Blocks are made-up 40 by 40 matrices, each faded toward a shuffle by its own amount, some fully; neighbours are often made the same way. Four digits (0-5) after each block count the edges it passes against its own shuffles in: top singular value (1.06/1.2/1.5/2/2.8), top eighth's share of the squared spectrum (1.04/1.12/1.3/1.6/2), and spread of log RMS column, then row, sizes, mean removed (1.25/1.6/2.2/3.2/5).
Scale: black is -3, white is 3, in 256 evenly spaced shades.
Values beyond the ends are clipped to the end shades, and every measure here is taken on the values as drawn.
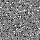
0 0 0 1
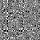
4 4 2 1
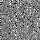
2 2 1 0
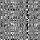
4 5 3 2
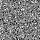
2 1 0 0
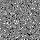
0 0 0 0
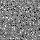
1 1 0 0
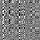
4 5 3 2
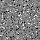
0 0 0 0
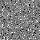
1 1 1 0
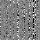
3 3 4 0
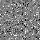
3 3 1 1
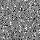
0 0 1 0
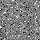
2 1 0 0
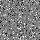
1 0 1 0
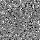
2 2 0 0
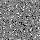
1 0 0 0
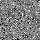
0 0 0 0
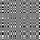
5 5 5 4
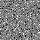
2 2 0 0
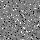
0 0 0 0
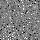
1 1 0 0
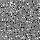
1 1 0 0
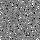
0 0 0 0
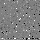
3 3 0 0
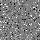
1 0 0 0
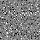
2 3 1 1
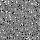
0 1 0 0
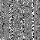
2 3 3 0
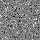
0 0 0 0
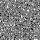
2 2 0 1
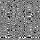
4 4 1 2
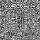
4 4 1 2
